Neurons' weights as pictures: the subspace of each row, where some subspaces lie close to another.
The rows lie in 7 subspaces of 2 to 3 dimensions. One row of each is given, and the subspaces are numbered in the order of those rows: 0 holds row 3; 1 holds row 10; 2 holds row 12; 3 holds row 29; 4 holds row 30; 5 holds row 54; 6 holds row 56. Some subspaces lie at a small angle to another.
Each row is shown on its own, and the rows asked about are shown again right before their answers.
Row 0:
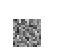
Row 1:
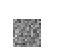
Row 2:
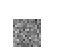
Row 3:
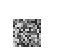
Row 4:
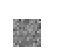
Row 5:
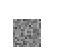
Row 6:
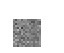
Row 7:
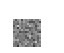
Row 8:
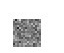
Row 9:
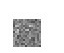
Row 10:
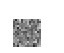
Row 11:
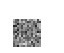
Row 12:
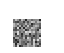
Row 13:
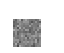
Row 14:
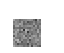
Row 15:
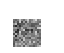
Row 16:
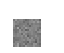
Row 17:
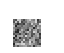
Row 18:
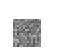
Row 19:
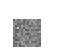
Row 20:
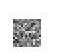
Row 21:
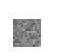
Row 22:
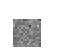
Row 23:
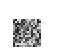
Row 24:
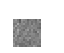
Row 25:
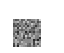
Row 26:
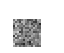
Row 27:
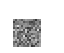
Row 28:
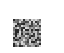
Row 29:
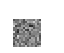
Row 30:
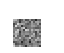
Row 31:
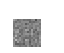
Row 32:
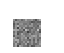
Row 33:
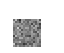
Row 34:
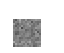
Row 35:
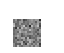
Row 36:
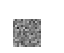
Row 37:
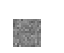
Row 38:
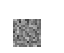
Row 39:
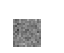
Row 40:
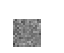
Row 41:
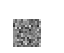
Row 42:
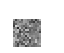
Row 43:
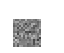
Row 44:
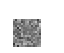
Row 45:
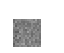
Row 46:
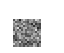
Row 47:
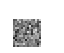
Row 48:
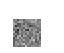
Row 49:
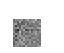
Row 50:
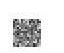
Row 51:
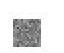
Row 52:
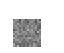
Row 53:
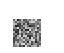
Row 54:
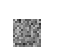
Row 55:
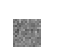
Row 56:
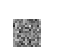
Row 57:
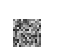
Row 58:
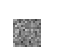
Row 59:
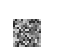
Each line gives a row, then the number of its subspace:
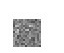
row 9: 3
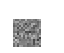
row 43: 2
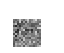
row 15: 4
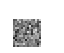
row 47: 5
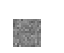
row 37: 0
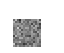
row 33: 5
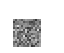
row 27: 2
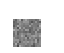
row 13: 0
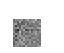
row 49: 4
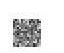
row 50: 1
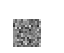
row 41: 6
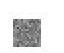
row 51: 1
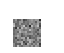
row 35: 6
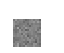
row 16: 1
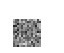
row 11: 3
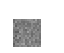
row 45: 6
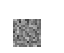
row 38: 3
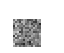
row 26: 6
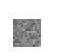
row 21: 2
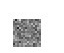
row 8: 5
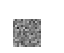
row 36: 4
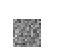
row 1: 5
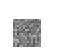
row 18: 2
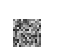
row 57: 0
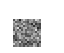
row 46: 5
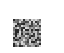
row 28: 4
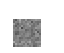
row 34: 4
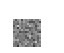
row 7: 3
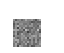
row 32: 2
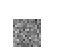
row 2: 0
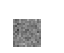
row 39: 3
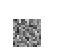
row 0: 3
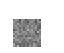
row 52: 0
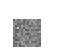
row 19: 4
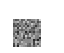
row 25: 2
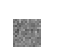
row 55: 4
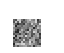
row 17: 5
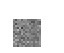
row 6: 4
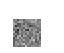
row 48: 3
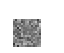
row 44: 6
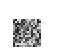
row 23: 5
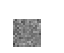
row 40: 6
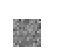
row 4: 0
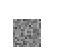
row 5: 6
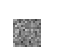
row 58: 4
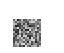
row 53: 3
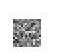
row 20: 2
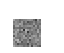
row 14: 2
